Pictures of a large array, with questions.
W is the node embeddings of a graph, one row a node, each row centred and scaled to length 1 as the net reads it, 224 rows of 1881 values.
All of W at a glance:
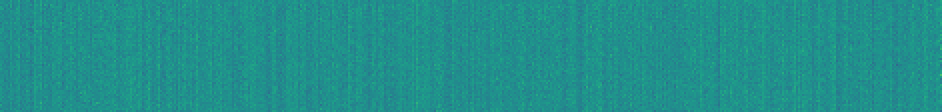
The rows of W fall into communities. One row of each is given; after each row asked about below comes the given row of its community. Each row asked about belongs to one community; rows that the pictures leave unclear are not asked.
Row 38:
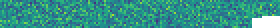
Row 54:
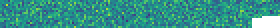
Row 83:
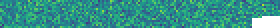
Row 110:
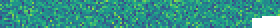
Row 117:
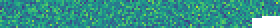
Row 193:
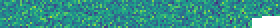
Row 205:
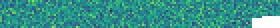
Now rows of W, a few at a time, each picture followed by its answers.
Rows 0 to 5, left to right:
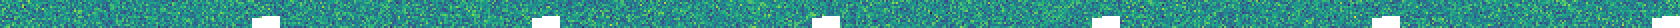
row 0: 83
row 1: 193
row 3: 83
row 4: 110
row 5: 38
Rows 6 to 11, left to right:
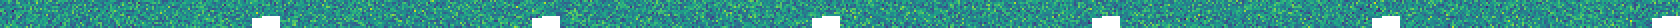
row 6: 83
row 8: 110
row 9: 205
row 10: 110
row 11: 205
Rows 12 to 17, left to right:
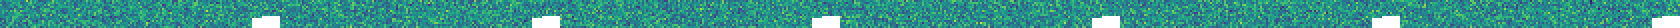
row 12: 110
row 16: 38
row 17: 38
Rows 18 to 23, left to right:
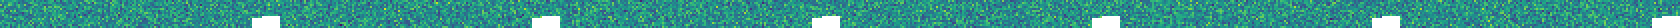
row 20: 54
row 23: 205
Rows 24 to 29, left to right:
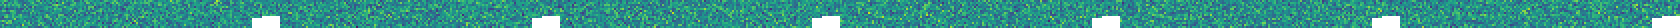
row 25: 110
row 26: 205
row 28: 117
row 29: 193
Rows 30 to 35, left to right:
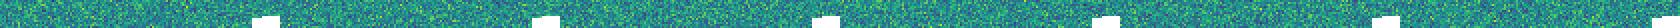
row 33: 83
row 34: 205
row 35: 205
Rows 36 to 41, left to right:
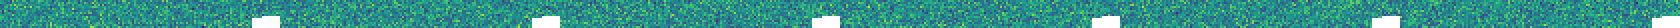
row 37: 38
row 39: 193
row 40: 83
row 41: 205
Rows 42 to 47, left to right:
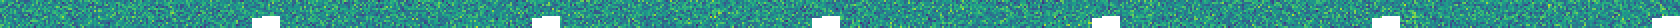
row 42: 38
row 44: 83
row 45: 54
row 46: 110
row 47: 117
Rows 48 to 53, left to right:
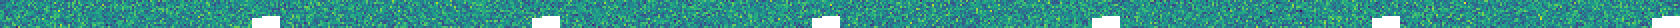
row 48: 83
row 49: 110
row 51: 54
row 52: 193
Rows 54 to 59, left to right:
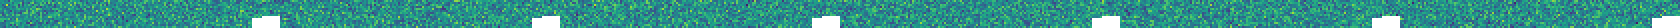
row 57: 117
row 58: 117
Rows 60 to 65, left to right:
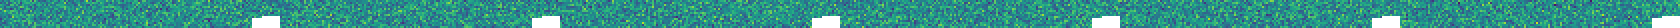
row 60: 110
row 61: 110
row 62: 38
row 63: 117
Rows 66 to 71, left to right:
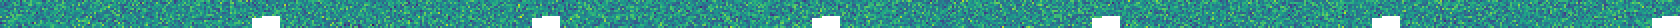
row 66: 110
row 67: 205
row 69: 83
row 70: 83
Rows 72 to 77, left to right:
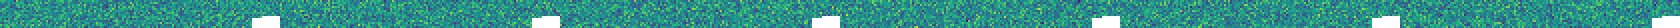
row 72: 83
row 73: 83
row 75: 205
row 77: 110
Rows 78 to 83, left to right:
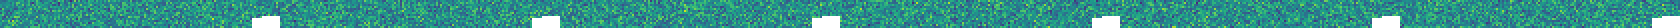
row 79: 193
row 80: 38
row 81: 205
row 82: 110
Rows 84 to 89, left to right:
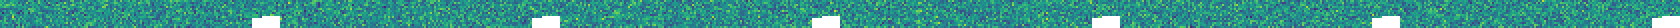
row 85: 205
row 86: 193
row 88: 83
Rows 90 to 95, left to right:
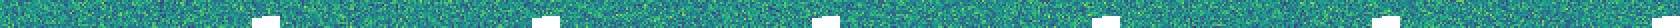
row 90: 54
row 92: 117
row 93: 117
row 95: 83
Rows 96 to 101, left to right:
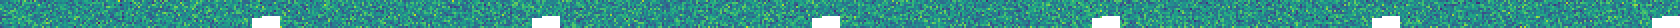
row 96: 110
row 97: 117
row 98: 83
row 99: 117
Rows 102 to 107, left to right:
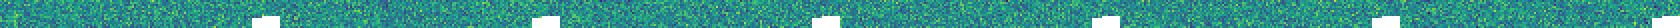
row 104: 110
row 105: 117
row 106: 83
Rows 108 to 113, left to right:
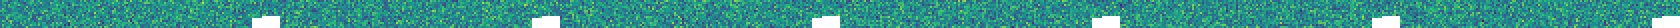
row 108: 110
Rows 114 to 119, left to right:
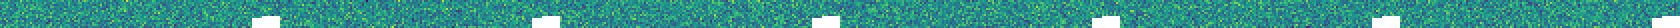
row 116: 117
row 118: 38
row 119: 205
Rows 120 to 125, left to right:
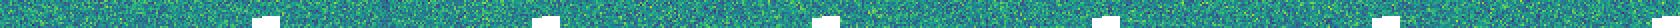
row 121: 83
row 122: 54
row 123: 117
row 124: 110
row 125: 117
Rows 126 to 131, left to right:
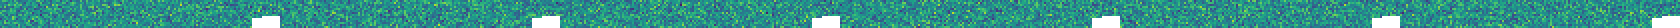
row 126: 38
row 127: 110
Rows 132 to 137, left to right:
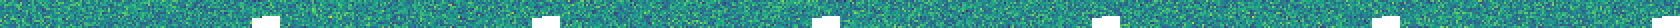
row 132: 38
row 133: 193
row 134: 83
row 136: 205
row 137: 193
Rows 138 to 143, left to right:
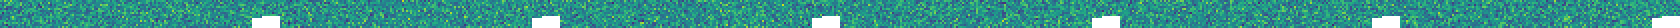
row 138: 38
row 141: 54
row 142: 83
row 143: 117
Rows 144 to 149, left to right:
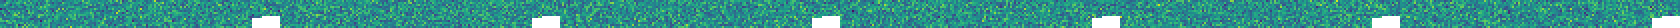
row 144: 117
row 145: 83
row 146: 54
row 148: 83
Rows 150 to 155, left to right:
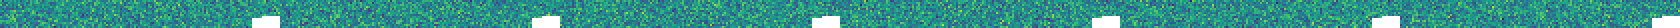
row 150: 117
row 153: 110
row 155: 110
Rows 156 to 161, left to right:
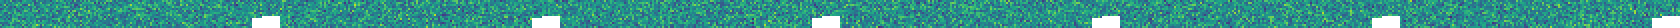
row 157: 54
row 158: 54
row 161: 205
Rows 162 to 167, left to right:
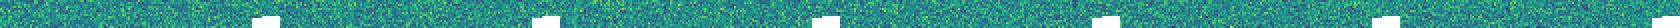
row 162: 117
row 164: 205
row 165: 205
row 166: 117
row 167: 117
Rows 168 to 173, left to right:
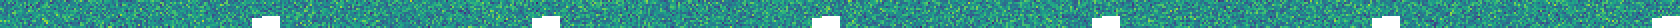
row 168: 205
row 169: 110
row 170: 83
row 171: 205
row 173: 38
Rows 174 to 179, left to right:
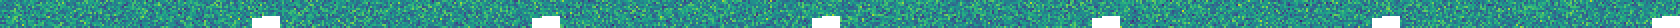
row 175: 110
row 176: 38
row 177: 117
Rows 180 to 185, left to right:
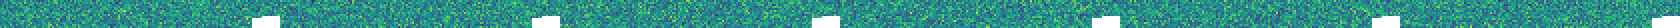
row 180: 110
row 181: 117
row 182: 83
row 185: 193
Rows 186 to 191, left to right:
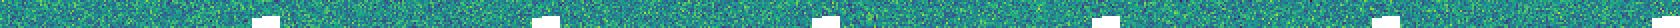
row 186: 54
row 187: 83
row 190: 205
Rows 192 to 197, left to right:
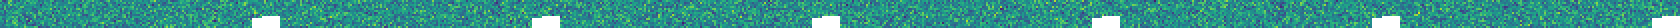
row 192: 205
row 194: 38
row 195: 117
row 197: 117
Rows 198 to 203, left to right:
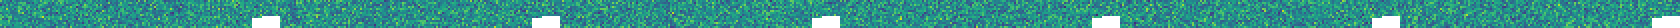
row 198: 117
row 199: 83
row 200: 83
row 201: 193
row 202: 110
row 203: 205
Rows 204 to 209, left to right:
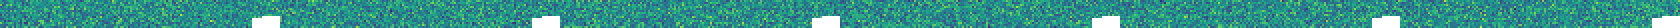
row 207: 110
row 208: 117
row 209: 117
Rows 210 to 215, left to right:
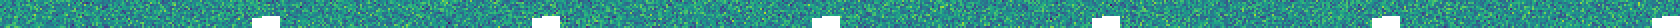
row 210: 83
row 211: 38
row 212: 38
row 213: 117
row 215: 205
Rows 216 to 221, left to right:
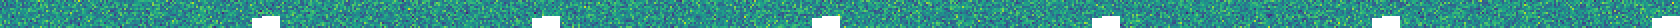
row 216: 205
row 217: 110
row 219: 83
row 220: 54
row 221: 193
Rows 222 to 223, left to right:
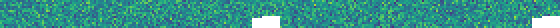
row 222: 38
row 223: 54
